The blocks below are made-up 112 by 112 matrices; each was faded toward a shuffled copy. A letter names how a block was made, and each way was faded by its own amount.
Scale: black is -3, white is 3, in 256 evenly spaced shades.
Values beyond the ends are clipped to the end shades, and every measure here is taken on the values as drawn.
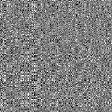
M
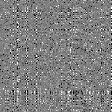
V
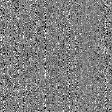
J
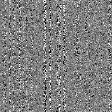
J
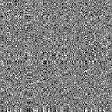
M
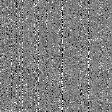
J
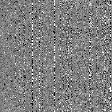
J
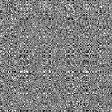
M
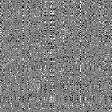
V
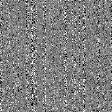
J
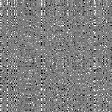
V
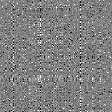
V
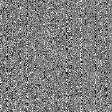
J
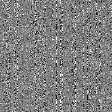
J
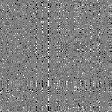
V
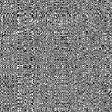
M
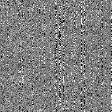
J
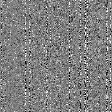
J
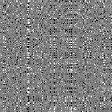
V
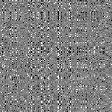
V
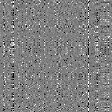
V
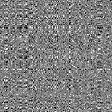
M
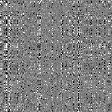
V
